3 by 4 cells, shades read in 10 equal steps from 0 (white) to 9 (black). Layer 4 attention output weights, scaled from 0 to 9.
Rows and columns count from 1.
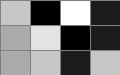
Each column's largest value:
3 9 9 8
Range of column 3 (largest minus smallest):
9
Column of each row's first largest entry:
2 3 3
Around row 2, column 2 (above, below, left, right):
9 2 3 9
